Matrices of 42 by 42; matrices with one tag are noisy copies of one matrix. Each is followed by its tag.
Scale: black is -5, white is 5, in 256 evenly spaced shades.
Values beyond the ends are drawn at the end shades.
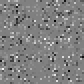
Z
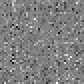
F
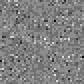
Z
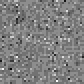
Z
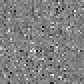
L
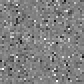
Z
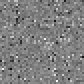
Z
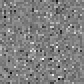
L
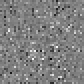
L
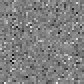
F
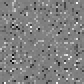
F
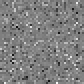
F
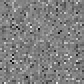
F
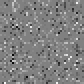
F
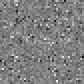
Z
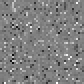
F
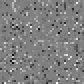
F
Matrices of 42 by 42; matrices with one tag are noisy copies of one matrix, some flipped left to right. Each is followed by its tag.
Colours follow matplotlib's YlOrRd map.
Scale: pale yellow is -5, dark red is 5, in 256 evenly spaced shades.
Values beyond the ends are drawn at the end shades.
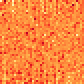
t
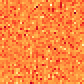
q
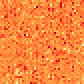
q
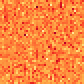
q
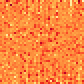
t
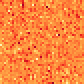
q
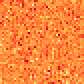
q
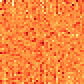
t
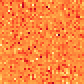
q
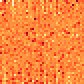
t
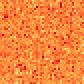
q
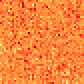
q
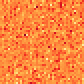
q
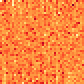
t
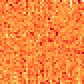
t
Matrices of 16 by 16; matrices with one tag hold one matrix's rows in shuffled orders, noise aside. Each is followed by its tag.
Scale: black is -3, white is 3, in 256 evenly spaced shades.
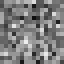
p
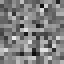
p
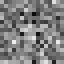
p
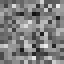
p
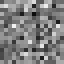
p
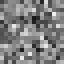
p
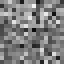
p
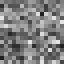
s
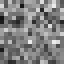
s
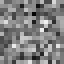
p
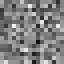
p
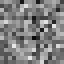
p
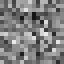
p
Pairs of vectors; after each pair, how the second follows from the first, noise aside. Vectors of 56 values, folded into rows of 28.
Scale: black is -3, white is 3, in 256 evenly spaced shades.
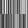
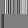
partly zeroed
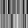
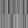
shrunk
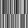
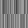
shrunk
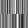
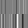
partly zeroed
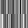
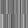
shrunk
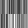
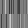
partly zeroed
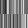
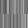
shrunk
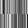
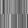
shrunk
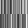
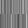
shrunk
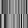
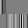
partly zeroed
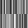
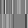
partly zeroed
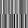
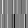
partly zeroed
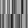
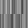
shrunk
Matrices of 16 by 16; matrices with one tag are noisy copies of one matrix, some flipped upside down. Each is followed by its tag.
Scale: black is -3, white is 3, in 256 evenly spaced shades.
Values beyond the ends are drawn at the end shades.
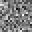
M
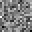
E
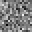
M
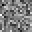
E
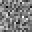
M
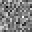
M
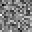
E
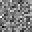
E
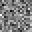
E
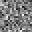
M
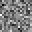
E
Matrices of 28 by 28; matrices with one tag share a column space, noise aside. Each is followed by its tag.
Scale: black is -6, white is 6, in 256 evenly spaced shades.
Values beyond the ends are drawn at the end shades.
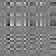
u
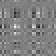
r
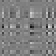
r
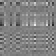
u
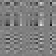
u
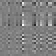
u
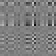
u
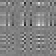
u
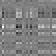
r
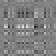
r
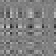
r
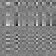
u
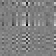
u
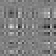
r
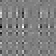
r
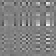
u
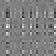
r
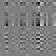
u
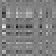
r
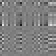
u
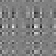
r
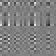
u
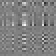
u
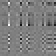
u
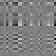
u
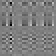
u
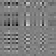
u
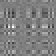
r
